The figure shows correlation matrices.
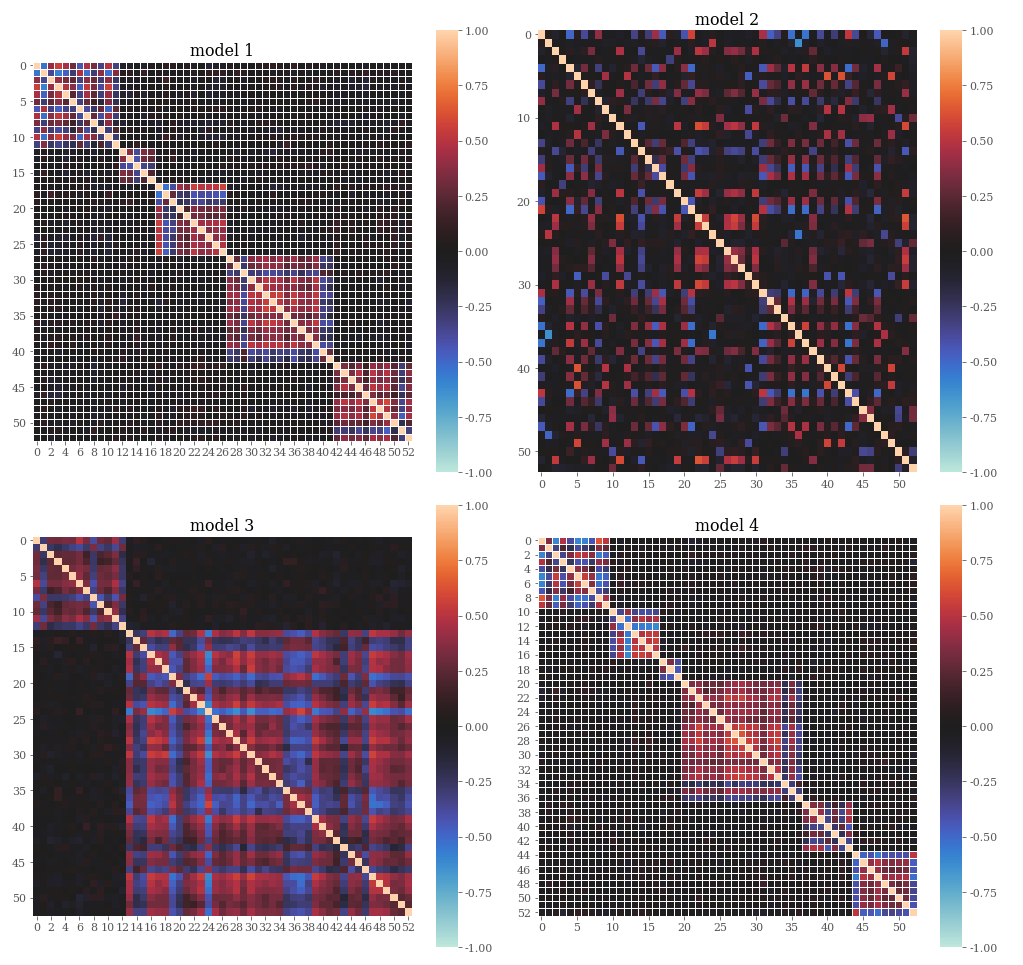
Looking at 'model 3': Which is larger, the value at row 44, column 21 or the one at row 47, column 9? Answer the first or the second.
the first
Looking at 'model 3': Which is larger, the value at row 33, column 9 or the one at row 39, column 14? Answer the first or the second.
the first
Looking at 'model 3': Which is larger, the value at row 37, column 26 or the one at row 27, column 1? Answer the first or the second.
the second
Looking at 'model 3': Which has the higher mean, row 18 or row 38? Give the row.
18
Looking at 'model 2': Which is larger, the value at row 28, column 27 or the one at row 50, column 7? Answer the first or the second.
the first
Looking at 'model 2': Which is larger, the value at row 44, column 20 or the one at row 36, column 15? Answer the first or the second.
the first
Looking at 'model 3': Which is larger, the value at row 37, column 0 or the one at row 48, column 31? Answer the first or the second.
the second
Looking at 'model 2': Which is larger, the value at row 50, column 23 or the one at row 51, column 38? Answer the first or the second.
the second
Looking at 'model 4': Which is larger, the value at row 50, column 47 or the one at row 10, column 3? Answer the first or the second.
the first
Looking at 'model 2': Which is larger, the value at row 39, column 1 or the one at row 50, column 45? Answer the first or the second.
the first
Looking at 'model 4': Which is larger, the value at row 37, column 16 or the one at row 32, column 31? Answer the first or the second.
the second
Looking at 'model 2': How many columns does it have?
53
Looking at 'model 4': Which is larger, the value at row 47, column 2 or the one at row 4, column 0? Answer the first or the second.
the first
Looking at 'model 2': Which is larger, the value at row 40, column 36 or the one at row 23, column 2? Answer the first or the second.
the second
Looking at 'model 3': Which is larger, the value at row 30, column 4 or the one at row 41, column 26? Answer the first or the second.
the second
